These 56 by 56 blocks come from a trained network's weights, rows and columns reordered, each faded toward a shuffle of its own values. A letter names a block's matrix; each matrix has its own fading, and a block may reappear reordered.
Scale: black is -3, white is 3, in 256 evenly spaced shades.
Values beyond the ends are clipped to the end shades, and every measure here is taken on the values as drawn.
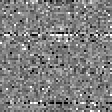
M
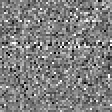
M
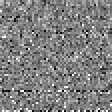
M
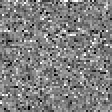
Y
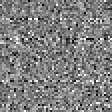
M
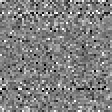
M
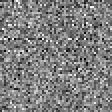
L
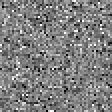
Y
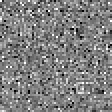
Y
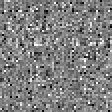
Y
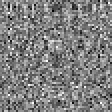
L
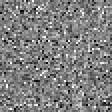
Y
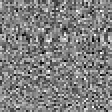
L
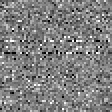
M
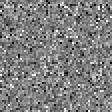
Y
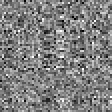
L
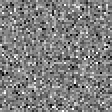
Y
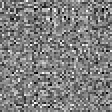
L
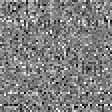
M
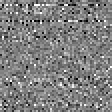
M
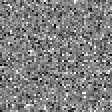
Y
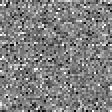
Y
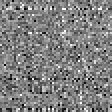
M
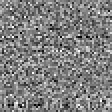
L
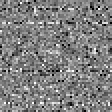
M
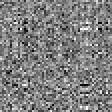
L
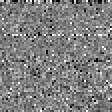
M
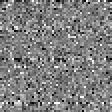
M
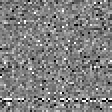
M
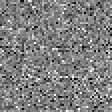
Y
